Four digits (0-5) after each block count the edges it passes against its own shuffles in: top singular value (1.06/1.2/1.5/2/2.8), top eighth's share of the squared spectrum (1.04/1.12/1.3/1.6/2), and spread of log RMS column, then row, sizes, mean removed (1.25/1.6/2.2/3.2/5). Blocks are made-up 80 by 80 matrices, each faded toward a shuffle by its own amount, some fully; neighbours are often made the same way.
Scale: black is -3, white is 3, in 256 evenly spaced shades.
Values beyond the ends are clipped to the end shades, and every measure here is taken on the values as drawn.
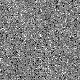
3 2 1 0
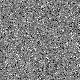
0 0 0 0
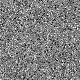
1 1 0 0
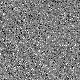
0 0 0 0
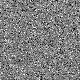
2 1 0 0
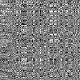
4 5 3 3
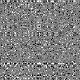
4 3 2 3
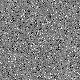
0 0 0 0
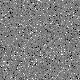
1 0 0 0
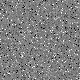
0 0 0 0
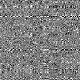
4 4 2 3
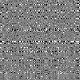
5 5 2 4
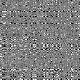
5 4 2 3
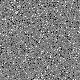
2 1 0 0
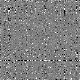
3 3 3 3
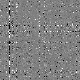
3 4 3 2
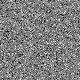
0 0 0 0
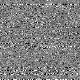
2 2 0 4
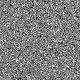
0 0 0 0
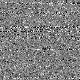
1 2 0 3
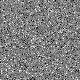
0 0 0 1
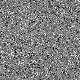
0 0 0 1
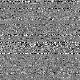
2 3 0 4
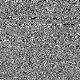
2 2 0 3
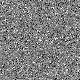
0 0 0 1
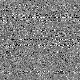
2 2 0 3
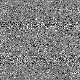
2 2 0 3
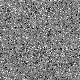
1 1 0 1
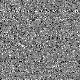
1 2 0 3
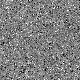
0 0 0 0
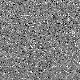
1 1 0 2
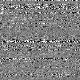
2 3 0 4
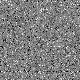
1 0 0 1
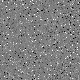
1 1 0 0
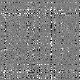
3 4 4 3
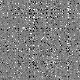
2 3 2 2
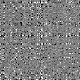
4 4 3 3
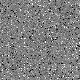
3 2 1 1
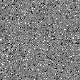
3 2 1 1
